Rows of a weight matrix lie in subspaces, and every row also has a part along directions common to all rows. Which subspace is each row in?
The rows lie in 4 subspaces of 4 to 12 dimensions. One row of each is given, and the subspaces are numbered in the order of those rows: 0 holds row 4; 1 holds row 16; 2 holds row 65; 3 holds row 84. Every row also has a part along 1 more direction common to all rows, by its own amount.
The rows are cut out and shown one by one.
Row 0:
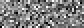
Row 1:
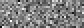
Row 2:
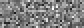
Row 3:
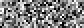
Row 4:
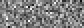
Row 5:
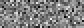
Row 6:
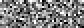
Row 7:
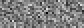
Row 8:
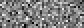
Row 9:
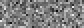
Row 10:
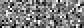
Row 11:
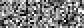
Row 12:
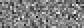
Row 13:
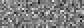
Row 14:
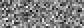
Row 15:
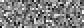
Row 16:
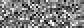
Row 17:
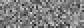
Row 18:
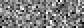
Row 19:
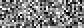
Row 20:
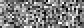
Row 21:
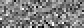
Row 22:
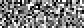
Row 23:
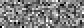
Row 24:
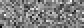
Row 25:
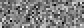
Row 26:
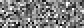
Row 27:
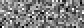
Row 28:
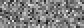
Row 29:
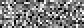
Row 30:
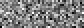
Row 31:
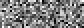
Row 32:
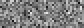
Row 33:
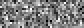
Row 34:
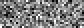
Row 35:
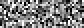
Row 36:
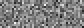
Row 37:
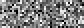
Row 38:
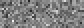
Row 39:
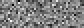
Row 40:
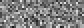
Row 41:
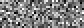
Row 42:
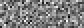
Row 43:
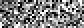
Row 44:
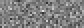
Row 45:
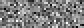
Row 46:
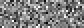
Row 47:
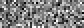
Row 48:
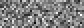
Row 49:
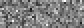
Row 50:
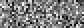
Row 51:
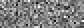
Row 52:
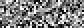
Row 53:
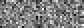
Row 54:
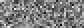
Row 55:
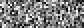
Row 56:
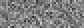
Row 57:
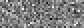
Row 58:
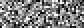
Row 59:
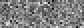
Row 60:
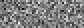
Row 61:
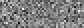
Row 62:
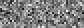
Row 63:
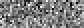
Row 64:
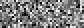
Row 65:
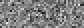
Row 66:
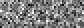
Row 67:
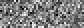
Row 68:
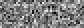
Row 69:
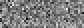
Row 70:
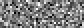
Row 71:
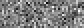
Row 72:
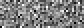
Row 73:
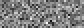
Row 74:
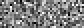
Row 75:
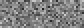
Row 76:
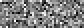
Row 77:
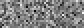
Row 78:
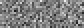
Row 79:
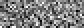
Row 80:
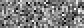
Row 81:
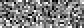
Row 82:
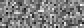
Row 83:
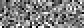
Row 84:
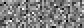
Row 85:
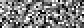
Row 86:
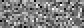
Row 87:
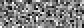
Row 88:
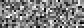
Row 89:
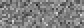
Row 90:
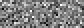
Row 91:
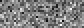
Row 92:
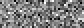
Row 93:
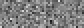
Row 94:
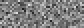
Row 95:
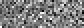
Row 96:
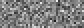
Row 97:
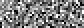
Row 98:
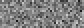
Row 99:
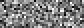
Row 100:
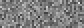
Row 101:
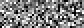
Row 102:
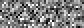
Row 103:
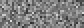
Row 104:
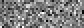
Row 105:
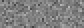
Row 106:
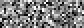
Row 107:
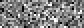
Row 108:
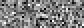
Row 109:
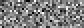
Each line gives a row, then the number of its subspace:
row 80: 3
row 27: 0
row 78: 2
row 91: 2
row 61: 3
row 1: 2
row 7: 1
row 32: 1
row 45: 2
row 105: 0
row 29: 2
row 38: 0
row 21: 1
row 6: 2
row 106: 3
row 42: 3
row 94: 2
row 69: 3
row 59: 2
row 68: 0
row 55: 3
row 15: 0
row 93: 2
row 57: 3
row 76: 2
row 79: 0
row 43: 0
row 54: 0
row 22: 0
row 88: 2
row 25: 3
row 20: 3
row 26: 2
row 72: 1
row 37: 2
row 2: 2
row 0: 1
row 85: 3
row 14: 0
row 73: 1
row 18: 2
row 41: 2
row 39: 2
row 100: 1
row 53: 2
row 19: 1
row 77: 3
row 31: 2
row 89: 0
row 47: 1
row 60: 3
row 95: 2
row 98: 2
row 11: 3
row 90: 0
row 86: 0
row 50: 3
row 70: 2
